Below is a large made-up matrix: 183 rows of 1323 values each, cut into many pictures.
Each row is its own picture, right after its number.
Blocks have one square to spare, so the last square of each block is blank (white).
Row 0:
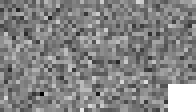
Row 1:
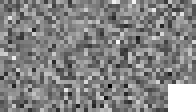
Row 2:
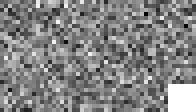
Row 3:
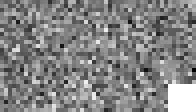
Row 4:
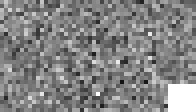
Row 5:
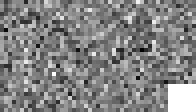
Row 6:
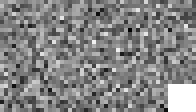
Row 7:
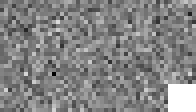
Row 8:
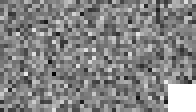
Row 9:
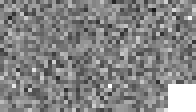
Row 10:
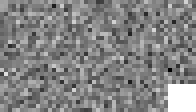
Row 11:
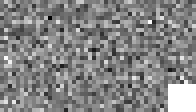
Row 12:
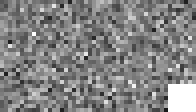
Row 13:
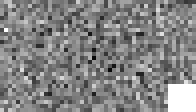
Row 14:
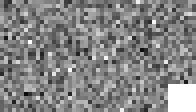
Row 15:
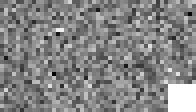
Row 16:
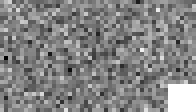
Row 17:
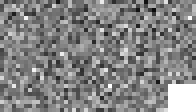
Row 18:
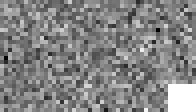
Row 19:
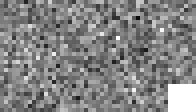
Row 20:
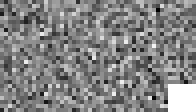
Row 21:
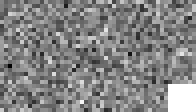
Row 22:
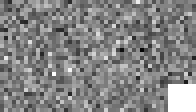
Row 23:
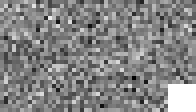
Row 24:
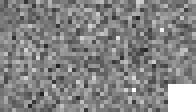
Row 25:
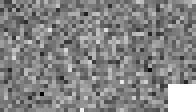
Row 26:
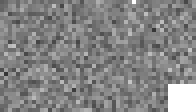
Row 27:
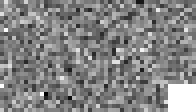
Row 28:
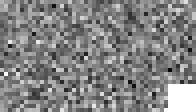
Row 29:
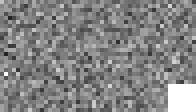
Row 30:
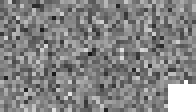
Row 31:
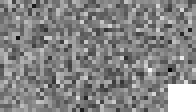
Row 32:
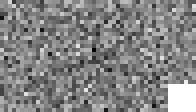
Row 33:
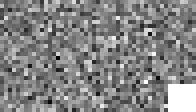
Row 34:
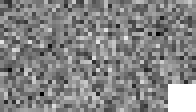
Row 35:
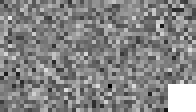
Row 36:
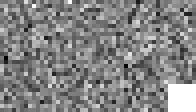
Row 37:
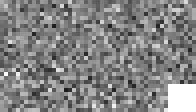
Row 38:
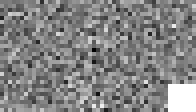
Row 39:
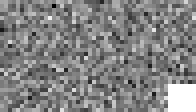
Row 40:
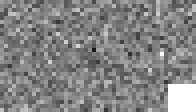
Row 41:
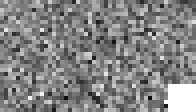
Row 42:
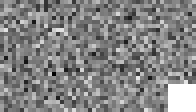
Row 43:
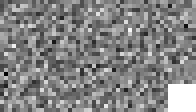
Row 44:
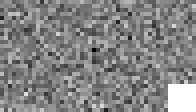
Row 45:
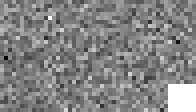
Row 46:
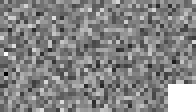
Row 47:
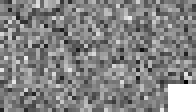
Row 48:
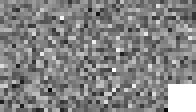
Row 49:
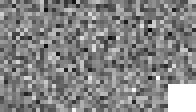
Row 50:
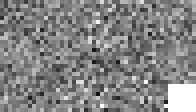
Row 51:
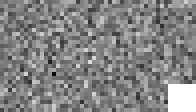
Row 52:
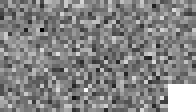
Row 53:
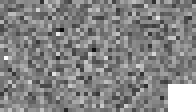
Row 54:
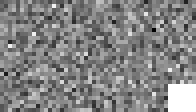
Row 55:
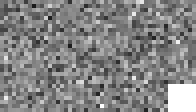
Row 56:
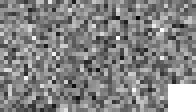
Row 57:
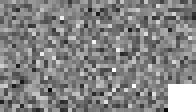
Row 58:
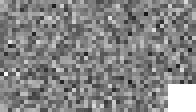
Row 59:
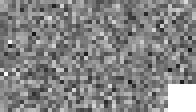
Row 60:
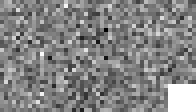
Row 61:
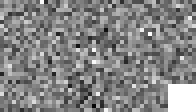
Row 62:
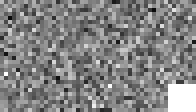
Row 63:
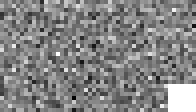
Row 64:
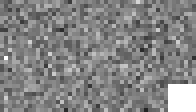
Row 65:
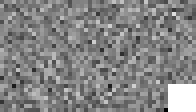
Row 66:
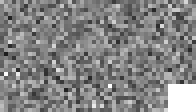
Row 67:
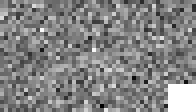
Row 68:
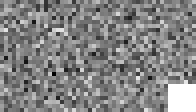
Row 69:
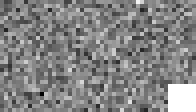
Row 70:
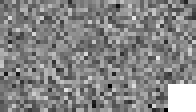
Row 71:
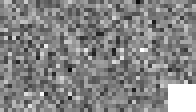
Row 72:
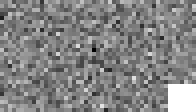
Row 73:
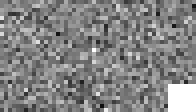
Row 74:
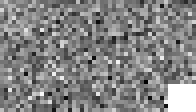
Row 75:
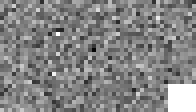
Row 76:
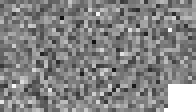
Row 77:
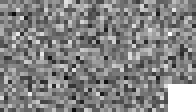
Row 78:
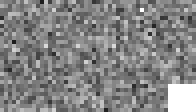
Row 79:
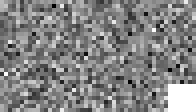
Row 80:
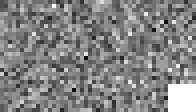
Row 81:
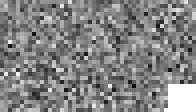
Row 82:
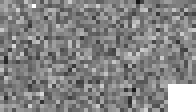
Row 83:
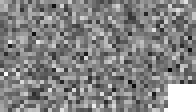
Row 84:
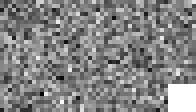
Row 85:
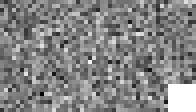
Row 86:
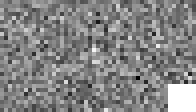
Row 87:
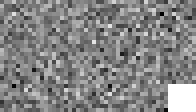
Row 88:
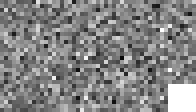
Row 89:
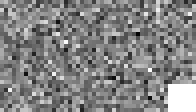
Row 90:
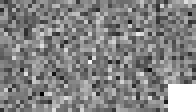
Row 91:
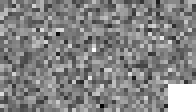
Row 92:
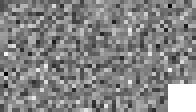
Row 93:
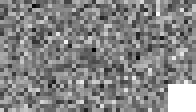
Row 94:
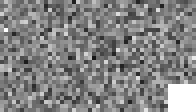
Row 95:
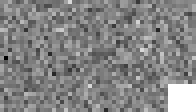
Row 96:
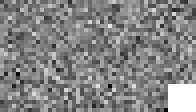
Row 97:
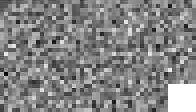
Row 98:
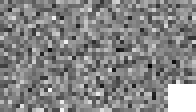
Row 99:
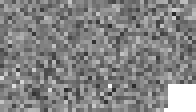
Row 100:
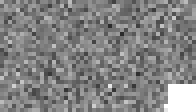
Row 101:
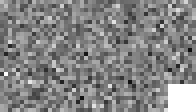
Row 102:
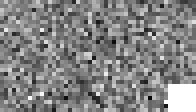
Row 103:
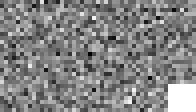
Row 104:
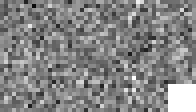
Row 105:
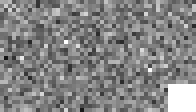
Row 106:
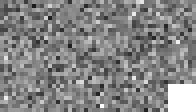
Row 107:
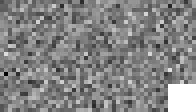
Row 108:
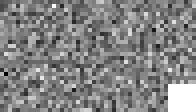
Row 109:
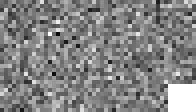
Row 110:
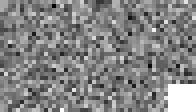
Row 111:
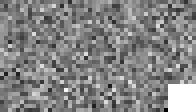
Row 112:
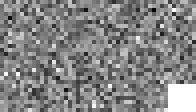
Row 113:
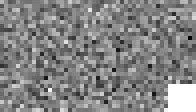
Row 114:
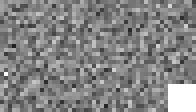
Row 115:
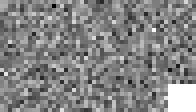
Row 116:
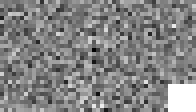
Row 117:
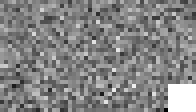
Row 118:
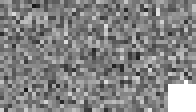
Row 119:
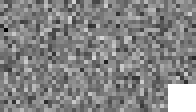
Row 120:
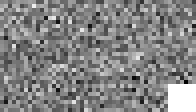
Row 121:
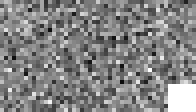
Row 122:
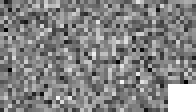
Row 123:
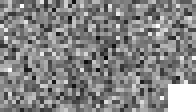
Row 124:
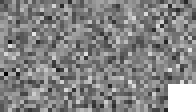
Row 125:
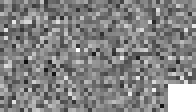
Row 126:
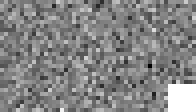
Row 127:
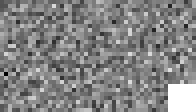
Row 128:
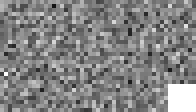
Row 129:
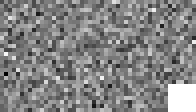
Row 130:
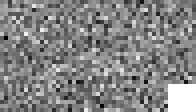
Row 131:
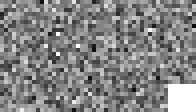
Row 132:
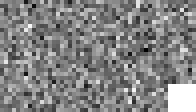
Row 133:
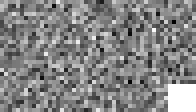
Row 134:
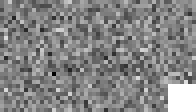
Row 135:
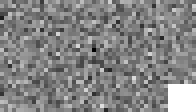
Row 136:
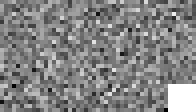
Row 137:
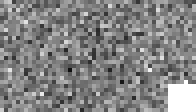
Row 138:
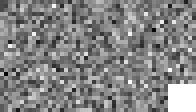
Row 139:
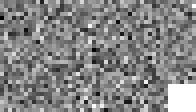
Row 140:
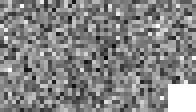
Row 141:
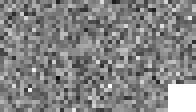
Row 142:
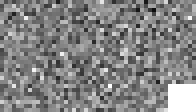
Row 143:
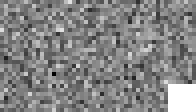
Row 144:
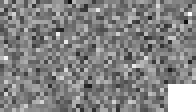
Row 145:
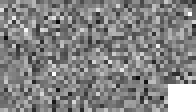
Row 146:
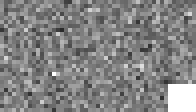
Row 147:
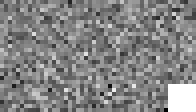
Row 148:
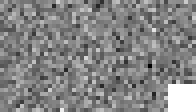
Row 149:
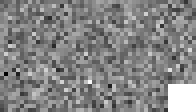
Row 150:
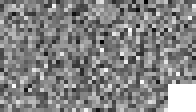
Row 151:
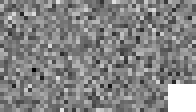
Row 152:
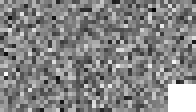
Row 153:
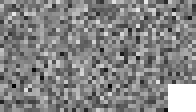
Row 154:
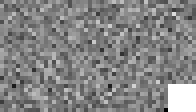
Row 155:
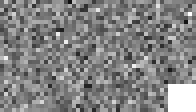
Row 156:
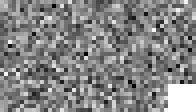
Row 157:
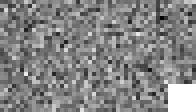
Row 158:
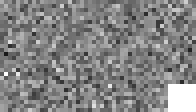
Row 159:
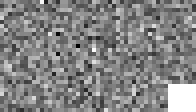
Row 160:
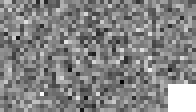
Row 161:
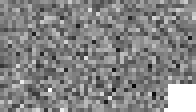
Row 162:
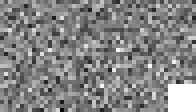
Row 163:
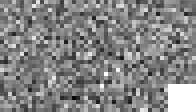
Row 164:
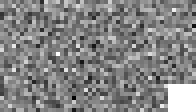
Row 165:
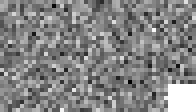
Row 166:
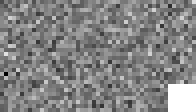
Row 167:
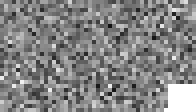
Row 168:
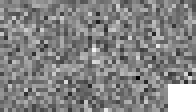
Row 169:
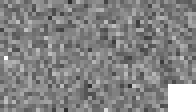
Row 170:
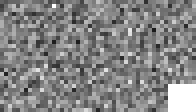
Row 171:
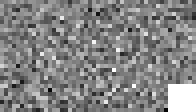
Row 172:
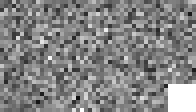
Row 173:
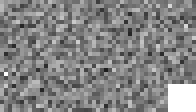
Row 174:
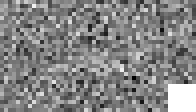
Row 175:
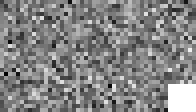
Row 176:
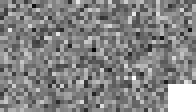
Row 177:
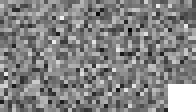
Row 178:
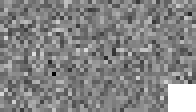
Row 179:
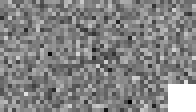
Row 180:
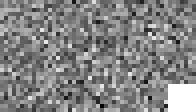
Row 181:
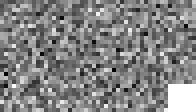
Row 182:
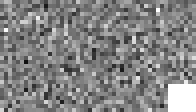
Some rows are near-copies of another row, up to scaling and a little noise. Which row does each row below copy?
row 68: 42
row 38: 116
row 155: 144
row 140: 123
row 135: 72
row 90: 85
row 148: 126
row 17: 142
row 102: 41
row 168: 86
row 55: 106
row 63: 164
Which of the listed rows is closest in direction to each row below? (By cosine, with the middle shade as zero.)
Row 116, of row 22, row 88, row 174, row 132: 88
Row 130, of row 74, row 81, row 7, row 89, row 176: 74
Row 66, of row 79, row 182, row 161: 79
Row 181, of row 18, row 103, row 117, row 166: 166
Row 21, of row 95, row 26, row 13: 13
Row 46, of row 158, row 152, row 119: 119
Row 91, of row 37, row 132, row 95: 95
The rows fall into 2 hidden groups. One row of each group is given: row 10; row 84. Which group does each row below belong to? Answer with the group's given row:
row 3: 84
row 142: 10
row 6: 10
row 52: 84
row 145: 84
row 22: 84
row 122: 84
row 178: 84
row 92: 10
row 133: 10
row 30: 84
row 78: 84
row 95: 84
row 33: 84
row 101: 10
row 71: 84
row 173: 10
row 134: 84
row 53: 84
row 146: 84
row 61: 84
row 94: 84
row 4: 84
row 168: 84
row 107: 10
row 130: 84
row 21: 84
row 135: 84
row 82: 84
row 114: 10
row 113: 10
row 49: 84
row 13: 84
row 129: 10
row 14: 84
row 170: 10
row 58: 10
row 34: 84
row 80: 10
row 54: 10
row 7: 84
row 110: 10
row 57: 10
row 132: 84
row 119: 84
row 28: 10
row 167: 10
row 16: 84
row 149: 10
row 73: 84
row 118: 84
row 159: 84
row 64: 84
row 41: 84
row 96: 10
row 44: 84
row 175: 10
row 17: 10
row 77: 84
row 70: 10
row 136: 10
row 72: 84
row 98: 10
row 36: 84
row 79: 10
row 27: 84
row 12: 10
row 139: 84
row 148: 10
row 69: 84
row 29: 10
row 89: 84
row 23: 84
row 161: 10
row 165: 10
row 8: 84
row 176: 84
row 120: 84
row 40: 84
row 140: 84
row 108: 10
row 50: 84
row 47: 84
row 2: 84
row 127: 10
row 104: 84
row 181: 10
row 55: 84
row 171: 10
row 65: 10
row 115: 10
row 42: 84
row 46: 10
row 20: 84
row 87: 10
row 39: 10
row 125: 84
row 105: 84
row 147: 10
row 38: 84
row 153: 10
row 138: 10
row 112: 10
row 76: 10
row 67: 84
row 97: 10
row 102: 84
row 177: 10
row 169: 84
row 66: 10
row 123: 84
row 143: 84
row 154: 10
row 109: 84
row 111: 10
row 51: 84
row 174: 84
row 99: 10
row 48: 10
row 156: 10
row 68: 84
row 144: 84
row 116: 84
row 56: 84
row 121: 84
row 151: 10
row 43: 10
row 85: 84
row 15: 84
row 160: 84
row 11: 84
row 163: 84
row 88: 84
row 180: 84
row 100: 10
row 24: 84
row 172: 84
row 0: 84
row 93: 84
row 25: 84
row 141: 10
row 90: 84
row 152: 10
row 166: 10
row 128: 10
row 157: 84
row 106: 84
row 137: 84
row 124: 10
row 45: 84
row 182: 84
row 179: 84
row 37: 10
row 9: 10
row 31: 84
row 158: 10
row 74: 84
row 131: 84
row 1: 10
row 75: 84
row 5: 84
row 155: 84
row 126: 10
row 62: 10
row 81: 10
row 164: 84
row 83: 10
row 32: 84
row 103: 84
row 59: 10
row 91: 84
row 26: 10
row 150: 10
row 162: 10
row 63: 84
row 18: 84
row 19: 84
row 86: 84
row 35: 10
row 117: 10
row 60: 84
